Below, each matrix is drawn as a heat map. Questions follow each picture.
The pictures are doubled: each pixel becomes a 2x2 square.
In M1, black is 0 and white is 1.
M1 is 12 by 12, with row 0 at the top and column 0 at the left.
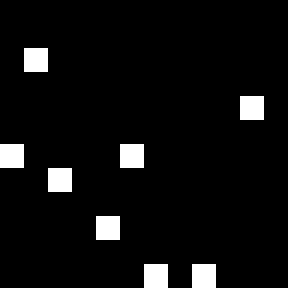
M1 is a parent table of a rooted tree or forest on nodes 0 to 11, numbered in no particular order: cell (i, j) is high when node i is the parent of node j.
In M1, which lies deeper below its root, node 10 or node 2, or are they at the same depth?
node 10
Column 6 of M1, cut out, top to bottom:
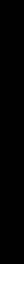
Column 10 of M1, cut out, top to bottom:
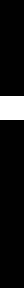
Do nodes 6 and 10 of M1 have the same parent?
no
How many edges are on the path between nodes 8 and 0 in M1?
3
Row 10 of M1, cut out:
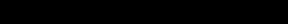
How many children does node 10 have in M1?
0
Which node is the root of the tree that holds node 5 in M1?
11
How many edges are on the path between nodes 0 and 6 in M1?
1
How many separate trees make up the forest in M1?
4
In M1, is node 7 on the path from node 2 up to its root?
yes
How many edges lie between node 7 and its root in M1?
0
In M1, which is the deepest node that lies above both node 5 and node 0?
6
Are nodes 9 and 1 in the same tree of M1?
no
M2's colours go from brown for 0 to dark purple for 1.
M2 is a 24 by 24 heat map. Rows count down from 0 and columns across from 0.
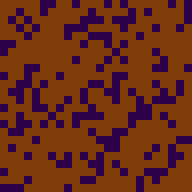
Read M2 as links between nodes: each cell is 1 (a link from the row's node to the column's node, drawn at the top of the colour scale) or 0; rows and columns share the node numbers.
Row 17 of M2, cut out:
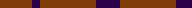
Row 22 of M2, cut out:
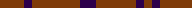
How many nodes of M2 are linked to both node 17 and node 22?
0
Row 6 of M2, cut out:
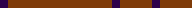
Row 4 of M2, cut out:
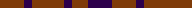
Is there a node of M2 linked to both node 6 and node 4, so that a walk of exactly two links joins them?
no
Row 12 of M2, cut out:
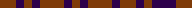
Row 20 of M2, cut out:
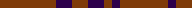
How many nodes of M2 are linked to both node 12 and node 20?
3
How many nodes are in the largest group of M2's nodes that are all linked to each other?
4
